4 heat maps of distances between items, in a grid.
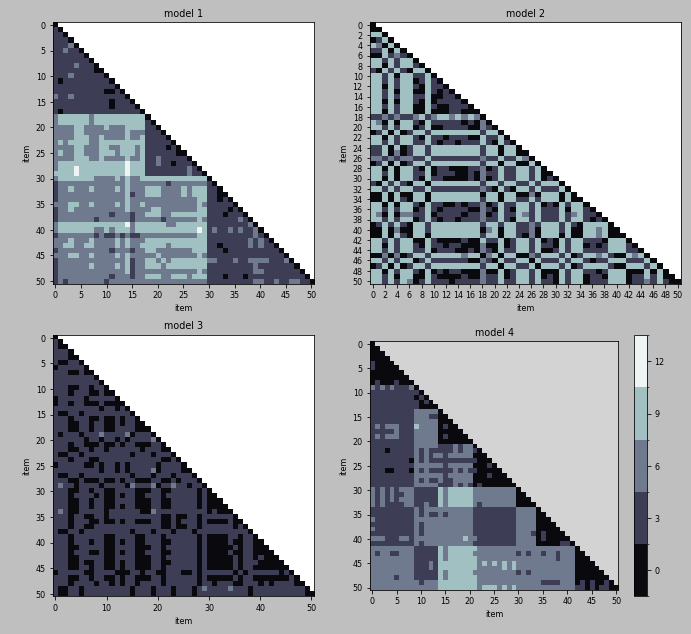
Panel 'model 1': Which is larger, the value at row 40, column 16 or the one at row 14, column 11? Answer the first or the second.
the first
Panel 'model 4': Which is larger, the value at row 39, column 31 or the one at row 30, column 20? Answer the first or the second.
the second
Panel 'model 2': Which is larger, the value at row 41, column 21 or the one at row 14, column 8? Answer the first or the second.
the second
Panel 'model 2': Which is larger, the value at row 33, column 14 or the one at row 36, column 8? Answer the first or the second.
the first
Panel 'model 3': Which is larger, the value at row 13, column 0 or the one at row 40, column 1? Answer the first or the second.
the second
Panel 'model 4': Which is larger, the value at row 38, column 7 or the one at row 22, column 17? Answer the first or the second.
the second
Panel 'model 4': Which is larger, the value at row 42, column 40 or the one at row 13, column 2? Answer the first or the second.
the first
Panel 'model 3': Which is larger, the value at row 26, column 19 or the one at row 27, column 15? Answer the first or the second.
the first
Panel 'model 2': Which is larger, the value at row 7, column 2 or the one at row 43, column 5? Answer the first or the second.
the second
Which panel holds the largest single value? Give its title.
model 1
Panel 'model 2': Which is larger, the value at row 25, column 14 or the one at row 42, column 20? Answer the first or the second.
the first
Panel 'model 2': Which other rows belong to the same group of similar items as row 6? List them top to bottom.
0, 1, 3, 5, 9, 18, 21, 24, 25, 27, 31, 33, 34, 39, 40, 41, 45, 47
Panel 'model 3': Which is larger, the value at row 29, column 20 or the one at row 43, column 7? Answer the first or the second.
the second
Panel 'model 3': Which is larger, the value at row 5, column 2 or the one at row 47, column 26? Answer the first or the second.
the second
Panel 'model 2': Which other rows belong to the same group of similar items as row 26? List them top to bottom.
2, 4, 7, 8, 10, 11, 12, 13, 14, 15, 16, 17, 19, 20, 22, 23, 28, 29, 30, 32, 35, 36, 37, 38, 42, 43, 44, 46, 48, 49, 50
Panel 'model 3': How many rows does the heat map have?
51
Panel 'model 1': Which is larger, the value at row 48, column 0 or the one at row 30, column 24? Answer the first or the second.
the second
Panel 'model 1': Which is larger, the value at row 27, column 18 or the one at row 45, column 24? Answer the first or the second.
the second
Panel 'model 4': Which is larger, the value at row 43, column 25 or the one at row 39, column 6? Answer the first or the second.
the first
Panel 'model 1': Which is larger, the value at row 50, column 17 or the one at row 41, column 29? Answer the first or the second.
the second
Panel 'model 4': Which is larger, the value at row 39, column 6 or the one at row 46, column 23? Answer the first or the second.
the second
